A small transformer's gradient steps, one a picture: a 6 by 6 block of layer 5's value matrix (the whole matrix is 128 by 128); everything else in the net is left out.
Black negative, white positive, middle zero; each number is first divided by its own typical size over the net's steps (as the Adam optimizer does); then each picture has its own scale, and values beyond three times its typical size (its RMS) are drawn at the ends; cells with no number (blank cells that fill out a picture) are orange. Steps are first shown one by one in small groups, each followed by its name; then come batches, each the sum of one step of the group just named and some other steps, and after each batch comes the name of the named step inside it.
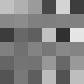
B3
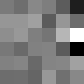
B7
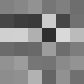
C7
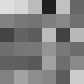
B3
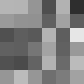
B3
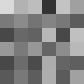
B3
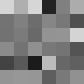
B7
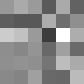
C7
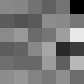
B7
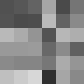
C7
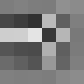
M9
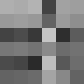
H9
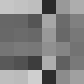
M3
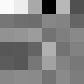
M9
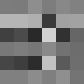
H9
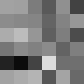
M9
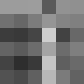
H9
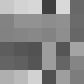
M3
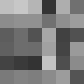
H9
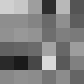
M9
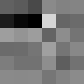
M9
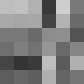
H9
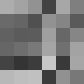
M3
